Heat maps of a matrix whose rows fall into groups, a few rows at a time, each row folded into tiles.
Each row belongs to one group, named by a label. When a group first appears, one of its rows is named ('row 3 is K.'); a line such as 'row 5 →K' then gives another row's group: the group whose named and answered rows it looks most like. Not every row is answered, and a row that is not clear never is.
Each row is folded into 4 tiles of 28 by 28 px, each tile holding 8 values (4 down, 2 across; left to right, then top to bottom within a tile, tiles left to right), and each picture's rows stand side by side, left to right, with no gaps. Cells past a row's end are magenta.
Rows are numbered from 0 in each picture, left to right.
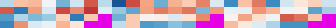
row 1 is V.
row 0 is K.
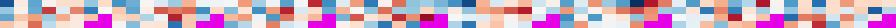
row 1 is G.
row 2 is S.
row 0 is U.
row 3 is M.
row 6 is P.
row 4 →G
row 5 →K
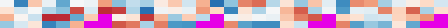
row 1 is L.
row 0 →P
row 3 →V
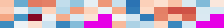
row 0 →P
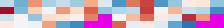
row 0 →K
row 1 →V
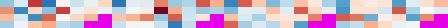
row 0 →K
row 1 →S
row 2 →V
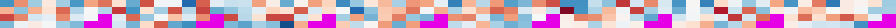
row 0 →S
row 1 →K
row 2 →P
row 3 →G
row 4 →S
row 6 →U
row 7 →V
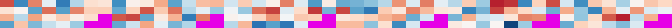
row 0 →P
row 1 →S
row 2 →M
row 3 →L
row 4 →M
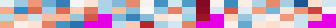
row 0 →K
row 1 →K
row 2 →K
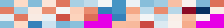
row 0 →M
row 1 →U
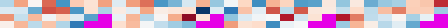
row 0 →S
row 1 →V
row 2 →U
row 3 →S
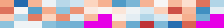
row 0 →P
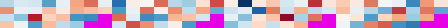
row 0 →L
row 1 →S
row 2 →P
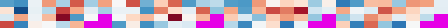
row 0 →G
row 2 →G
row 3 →G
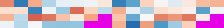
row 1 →G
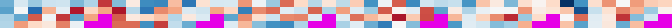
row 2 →M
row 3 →M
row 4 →P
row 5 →G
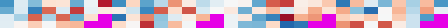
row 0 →U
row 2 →M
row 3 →L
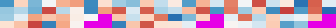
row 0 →U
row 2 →K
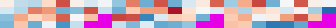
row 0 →M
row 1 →S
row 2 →V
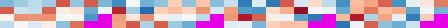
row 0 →L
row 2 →L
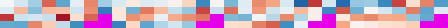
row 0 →S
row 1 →M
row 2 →K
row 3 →L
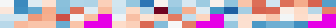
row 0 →P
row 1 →U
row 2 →V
